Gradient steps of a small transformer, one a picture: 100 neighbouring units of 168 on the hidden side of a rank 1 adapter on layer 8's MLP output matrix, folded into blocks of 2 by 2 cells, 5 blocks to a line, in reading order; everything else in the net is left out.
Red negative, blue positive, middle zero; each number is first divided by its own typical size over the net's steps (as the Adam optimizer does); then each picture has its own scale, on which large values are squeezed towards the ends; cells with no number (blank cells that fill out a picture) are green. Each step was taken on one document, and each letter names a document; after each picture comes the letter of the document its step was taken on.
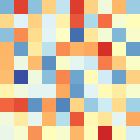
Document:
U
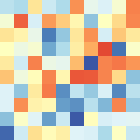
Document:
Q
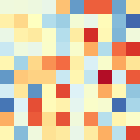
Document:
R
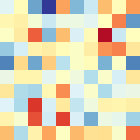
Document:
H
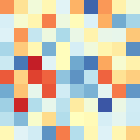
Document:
Q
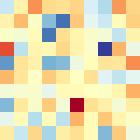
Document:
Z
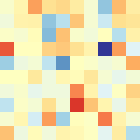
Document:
Z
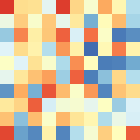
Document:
Q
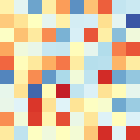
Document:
R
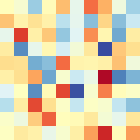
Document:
R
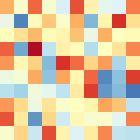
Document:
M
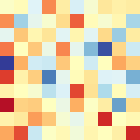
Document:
Z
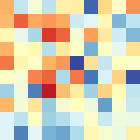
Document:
Q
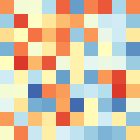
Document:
M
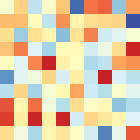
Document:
R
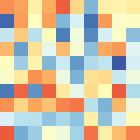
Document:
Q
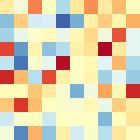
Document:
Z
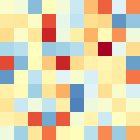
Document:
Z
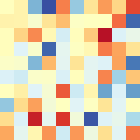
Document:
H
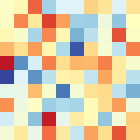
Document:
M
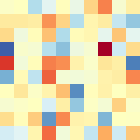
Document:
Z
